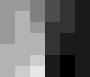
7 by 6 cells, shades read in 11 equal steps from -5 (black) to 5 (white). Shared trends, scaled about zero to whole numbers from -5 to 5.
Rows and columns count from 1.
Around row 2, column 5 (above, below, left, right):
-3 -3 -2 -4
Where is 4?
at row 7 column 3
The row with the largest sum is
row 7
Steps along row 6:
same up down down up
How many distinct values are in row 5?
3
